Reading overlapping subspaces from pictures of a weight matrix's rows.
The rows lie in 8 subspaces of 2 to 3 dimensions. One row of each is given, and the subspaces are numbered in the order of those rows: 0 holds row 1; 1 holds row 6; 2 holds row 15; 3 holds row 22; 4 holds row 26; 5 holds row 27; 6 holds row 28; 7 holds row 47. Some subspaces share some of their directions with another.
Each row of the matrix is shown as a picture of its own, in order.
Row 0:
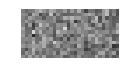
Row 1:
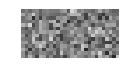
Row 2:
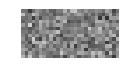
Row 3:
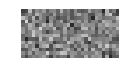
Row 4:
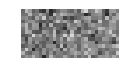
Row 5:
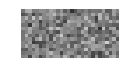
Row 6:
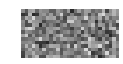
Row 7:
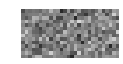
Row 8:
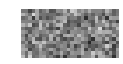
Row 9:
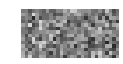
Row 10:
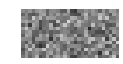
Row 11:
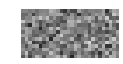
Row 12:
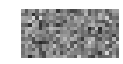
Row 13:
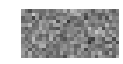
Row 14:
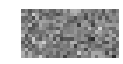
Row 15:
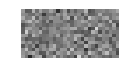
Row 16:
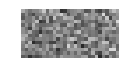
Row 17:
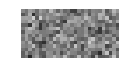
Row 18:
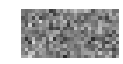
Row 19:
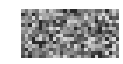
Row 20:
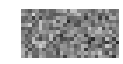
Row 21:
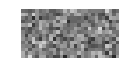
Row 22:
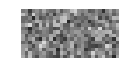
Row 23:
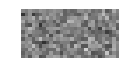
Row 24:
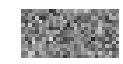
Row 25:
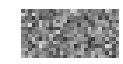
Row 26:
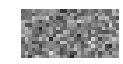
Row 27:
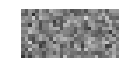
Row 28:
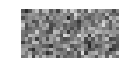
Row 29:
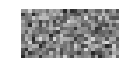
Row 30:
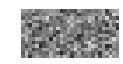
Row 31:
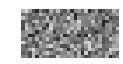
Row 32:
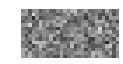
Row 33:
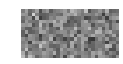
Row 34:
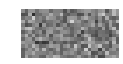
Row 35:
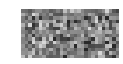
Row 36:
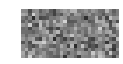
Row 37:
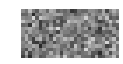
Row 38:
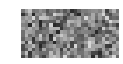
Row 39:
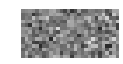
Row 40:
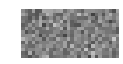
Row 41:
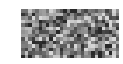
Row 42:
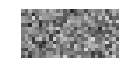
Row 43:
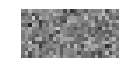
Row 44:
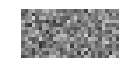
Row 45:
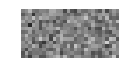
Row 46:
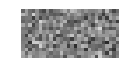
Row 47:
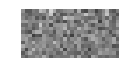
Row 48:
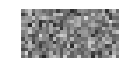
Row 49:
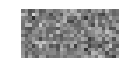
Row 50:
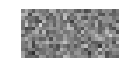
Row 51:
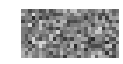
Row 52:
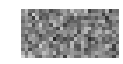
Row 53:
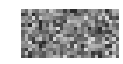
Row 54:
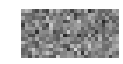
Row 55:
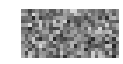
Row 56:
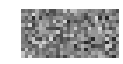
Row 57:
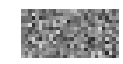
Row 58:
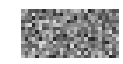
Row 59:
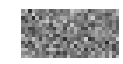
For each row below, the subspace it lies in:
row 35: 7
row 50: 1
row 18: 1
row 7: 4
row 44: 6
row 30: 4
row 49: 1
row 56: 7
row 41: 4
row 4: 7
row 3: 4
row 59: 4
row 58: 6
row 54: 6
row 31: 6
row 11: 4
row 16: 3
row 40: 7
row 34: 1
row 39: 4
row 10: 0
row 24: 1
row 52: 5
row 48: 7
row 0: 7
